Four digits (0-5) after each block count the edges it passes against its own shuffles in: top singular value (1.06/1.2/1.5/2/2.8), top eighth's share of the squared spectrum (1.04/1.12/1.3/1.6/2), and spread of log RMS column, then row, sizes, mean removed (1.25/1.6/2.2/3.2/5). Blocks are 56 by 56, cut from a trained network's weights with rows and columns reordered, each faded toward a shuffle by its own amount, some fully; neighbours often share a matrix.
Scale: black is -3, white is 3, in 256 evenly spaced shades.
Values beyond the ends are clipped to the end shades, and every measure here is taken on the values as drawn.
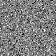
2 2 0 1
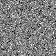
0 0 0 0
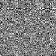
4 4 2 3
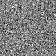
3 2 0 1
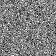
0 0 0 0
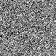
2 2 0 0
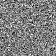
2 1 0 0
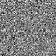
3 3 1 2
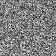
2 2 0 0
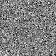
2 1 0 0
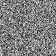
1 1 0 0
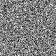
2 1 0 0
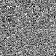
3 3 0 1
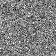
0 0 0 0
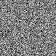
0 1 0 0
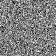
1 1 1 0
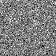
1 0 0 0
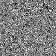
3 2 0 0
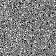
1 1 0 0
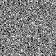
2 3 0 0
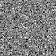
3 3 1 1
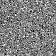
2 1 0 0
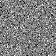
2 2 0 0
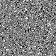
2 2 0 0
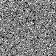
0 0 0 0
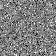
1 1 0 0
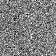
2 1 0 0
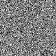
3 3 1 1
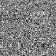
3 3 2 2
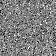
0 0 0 0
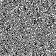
0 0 0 0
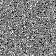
0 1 0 0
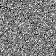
2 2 0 0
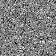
1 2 0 0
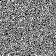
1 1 0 0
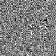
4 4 1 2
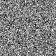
1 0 0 0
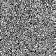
2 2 1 0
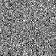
3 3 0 1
